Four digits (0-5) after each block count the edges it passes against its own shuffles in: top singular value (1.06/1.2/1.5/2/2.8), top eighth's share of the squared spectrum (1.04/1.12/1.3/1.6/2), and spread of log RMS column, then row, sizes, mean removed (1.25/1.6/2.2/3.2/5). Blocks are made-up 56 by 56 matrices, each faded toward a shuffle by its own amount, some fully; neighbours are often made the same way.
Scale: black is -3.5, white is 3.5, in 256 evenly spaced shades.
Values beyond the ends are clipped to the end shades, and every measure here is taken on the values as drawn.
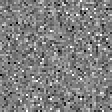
1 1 0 0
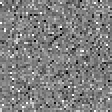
3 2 0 0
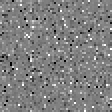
2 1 0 0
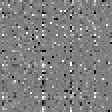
4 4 2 1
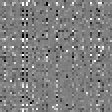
4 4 3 2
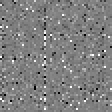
3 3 1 1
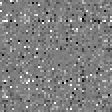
3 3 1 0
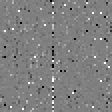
3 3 0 0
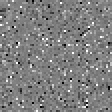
2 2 1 0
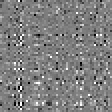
4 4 3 2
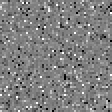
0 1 0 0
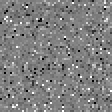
2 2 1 0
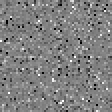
2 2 0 0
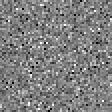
0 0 0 0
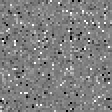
1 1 0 0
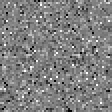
1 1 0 0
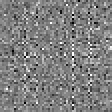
4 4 3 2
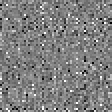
4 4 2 2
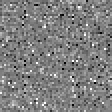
2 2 0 0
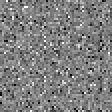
3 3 1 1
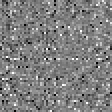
4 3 1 2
